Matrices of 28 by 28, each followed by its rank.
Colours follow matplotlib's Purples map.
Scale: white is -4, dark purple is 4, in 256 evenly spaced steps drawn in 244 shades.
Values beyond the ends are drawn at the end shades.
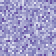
full rank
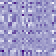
three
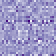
five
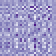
three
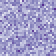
full rank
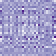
three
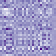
three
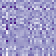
three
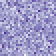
full rank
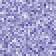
full rank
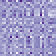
three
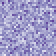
full rank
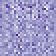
five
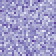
full rank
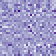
five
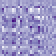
three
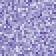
full rank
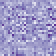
five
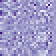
five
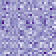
five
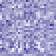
five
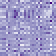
three
